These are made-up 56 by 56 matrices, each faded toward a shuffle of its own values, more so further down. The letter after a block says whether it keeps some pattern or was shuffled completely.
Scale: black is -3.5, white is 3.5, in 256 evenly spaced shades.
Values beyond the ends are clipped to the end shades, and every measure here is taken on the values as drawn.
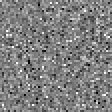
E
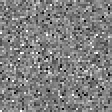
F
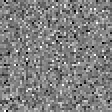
E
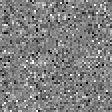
E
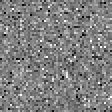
F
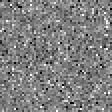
F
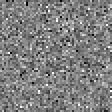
F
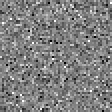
E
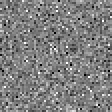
E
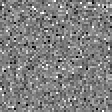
E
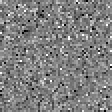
E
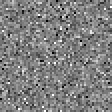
E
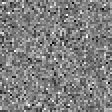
F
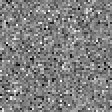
E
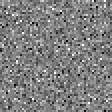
F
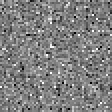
E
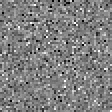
E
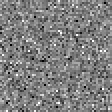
F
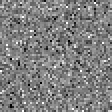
E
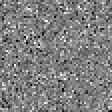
E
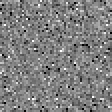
F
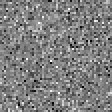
E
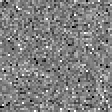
E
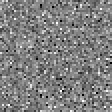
F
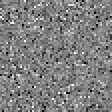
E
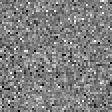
E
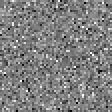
F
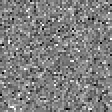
F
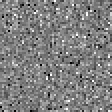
E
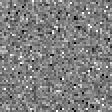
E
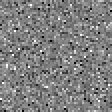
F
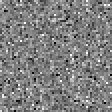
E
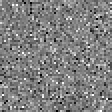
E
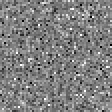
F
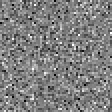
F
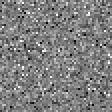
E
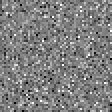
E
